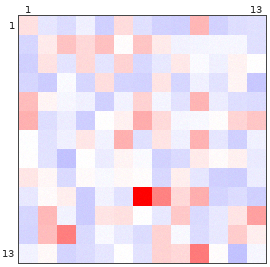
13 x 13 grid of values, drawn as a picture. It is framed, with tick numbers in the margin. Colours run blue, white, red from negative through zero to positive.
Histogram: skewed, a long tail of high values. Slope: none. Mirror symmetry: none. Average level on the scale: 50%. Ninth with the highest average: bottom middle.
